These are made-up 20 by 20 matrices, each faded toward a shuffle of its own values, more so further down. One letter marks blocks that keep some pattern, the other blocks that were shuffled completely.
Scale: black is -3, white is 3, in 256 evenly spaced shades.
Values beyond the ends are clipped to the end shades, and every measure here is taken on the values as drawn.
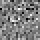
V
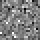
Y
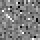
Y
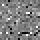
V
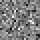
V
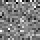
V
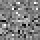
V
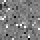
Y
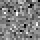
Y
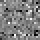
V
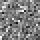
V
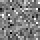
Y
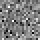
Y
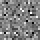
V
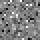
Y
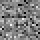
V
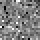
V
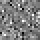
Y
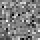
V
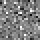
Y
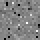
Y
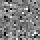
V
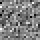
V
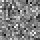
Y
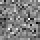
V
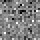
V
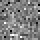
Y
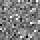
Y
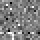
V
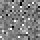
Y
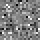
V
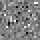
Y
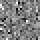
Y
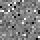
Y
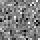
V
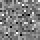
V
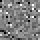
Y
